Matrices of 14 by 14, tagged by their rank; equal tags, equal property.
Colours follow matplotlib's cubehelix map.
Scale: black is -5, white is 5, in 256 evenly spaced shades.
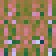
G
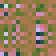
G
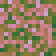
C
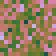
C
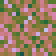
C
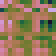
G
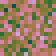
C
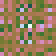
G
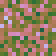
C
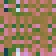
G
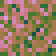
C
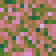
C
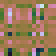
G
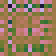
G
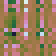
G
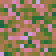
C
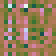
G
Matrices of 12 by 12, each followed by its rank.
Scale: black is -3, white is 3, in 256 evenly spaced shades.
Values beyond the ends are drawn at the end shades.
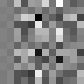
two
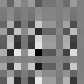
one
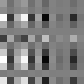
one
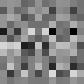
two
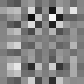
two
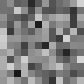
full rank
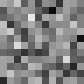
full rank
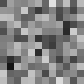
full rank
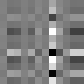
one
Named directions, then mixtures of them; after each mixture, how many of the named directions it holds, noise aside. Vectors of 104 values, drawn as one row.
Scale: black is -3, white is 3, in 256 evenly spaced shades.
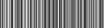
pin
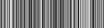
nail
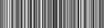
two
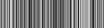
one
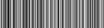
one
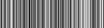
two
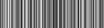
two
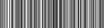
two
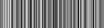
two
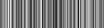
two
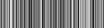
one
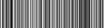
two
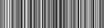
two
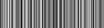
two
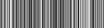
one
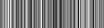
two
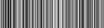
two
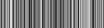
one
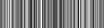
two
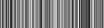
one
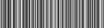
one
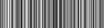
two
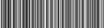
one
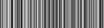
one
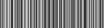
one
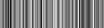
two
